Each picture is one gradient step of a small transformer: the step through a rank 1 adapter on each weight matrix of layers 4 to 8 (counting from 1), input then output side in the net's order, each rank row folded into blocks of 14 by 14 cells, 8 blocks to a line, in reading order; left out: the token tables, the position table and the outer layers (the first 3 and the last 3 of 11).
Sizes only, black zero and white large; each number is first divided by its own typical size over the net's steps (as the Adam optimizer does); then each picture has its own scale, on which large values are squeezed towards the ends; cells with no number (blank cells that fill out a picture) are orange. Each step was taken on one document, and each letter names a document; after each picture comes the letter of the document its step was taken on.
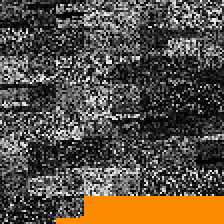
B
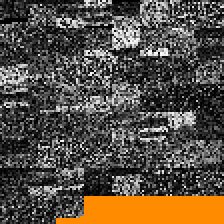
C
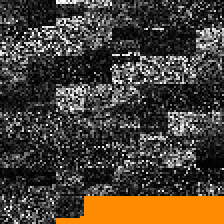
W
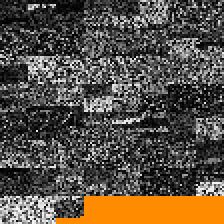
C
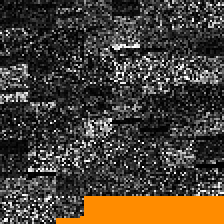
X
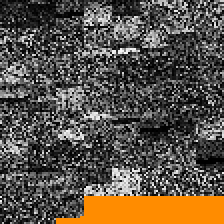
B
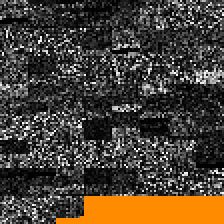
X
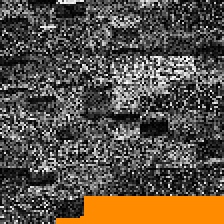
C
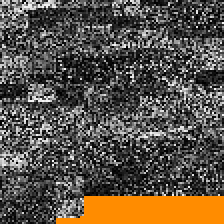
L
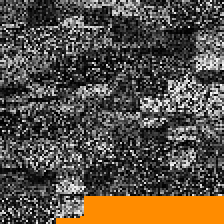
L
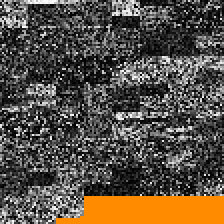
L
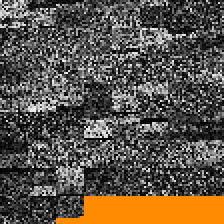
C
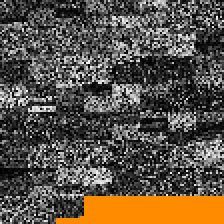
C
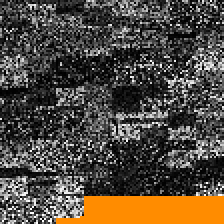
L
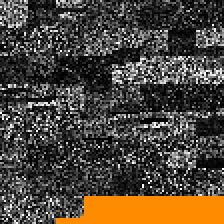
W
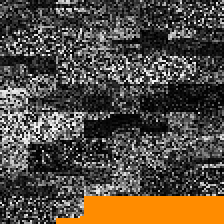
B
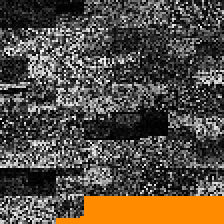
C
